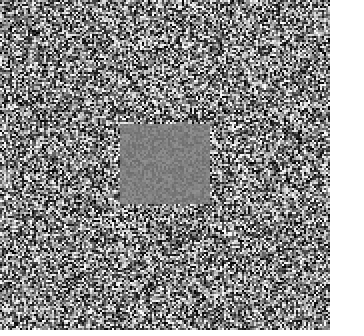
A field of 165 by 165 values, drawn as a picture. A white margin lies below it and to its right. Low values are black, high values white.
There is no seam. Overall the values sit about 50% of the way up the scale. The centre is the calmest part. There is no overall slope. An odd patch, calmer than its surroundings, sits in the centre. The values spread evenly over their range.
